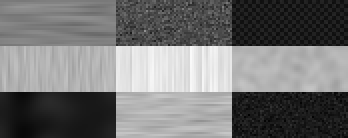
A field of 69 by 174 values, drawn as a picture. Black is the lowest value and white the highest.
The table splits into 3 rows of 3 panels. Panel 1,1: middling, streaked across, faint in contrast. Panel 1,2: low, fine-grained. Panel 1,3: very low, checkered, faint in contrast. Panel 2,1: high, streaked downward, faint in contrast. Panel 2,2: very high, streaked downward, faint in contrast. Panel 2,3: high, blotchy, faint in contrast. Panel 3,1: very low, smooth, faint in contrast. Panel 3,2: high, streaked across, faint in contrast. Panel 3,3: very low, fine-grained, faint in contrast.
